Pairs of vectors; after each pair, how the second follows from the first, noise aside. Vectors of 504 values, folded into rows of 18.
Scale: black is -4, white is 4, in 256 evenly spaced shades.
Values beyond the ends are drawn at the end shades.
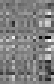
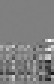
partly zeroed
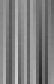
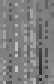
partly zeroed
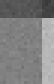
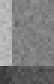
reversed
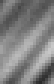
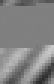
partly zeroed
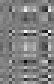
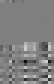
partly zeroed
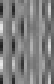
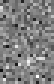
shuffled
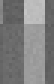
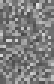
shuffled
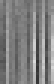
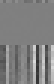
partly zeroed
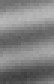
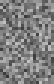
shuffled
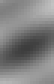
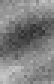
reversed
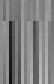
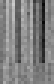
reversed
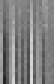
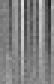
reversed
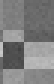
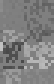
partly zeroed
